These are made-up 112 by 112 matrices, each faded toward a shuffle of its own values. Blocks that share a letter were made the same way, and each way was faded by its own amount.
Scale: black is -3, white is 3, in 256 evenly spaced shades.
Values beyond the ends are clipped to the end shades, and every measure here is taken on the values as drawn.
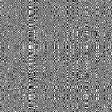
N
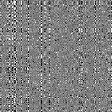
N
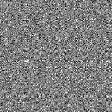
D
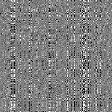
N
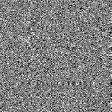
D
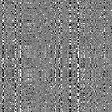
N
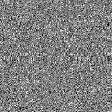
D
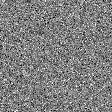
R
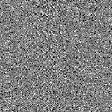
D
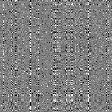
N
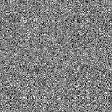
D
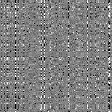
N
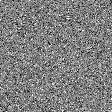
R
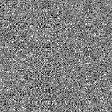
D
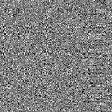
D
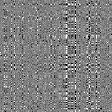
N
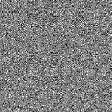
D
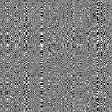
N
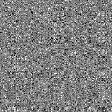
D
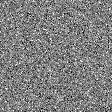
R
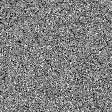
R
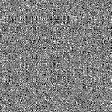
D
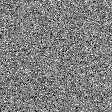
R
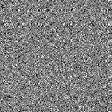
D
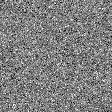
R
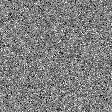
R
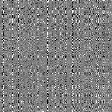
N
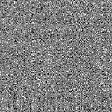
D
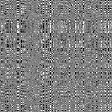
N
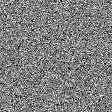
R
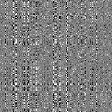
N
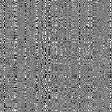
N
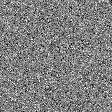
R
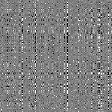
N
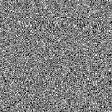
D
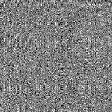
D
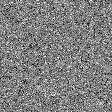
R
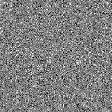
D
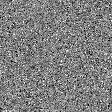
R
